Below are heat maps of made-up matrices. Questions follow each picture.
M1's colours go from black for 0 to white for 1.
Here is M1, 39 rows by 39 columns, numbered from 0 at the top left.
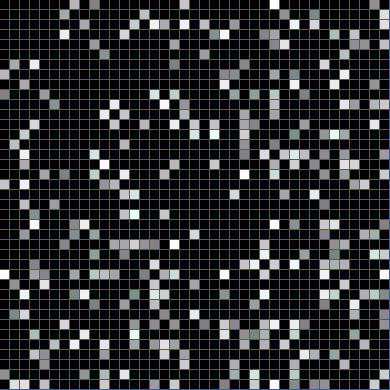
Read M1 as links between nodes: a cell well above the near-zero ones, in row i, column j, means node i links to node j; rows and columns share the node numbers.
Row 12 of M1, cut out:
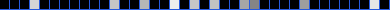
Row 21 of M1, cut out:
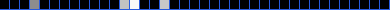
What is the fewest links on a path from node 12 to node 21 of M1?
1
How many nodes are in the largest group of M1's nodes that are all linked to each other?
4
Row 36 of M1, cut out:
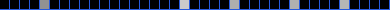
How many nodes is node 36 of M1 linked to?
5
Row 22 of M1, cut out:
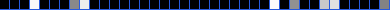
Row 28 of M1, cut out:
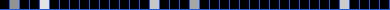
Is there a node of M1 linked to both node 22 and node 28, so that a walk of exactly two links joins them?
no
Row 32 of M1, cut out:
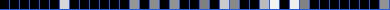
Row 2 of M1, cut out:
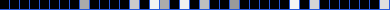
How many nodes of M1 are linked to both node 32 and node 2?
6
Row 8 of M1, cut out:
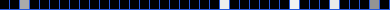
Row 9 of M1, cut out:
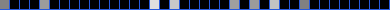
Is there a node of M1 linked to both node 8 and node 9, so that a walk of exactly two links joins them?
no
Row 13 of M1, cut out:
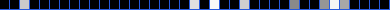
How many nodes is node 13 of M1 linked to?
8
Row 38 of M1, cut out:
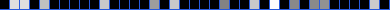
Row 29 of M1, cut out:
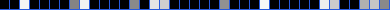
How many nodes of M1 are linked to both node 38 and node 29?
5
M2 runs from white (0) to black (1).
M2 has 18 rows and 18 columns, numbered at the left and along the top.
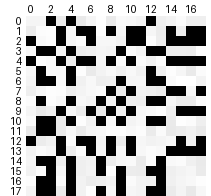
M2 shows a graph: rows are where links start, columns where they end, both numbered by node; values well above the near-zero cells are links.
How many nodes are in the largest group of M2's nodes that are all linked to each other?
2
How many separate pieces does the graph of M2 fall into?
1
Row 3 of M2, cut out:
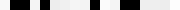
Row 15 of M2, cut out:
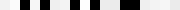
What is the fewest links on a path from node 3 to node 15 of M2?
2
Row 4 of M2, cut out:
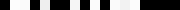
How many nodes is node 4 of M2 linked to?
10
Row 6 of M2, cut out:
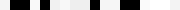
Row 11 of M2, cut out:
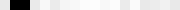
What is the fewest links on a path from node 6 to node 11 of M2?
2
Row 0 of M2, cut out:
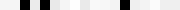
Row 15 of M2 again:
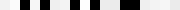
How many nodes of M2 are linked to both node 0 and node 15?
3
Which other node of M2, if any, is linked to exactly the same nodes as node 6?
node 3
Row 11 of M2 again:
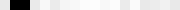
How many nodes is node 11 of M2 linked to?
2
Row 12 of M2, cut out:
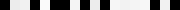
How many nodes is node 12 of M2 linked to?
8
